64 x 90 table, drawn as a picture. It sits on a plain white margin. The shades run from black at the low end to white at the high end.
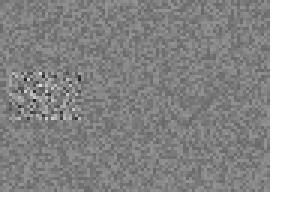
Slope: none. Roughest part: middle left. Odd patch: rougher, in the middle left. Mirror symmetry: none. Stripes: none. Histogram: heavy tails on both sides.
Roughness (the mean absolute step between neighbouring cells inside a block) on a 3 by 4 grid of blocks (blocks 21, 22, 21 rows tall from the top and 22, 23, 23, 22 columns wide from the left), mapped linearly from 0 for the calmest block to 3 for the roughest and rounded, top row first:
0 0 0 0
3 1 0 0
0 0 0 0
